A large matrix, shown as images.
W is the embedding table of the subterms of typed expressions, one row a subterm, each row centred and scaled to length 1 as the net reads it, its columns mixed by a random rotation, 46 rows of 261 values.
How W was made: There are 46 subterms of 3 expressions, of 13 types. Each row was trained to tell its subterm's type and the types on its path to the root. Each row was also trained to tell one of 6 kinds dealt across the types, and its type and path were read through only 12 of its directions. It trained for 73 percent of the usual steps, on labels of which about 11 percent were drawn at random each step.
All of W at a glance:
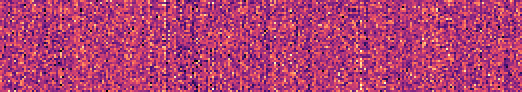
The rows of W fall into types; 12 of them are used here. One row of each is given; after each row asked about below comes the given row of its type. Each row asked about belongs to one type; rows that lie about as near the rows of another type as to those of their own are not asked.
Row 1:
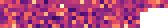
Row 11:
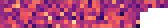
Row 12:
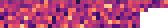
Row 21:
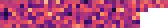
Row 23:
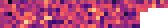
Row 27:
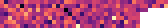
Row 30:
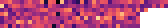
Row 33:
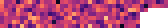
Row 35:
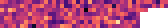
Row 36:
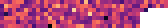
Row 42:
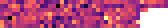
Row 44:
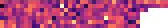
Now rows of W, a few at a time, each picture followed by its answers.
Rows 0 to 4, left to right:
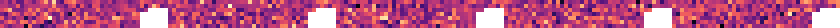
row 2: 27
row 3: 35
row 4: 27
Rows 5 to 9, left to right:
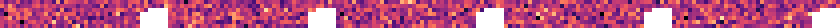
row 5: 27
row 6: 23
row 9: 35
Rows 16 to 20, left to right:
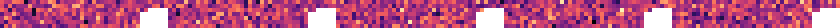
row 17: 30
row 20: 1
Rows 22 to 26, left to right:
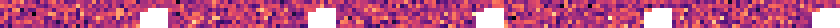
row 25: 42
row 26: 35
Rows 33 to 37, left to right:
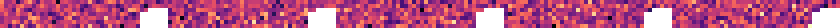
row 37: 12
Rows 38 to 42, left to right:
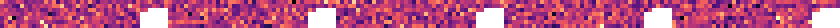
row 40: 12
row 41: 11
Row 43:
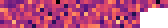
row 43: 33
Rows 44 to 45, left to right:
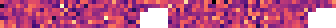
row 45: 30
